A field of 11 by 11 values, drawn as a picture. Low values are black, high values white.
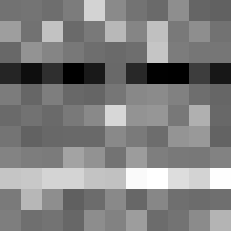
The middle left is the smoothest part. Rows 4 and 9 stand out from the rest. Overall the values sit about 50% of the way up the scale.
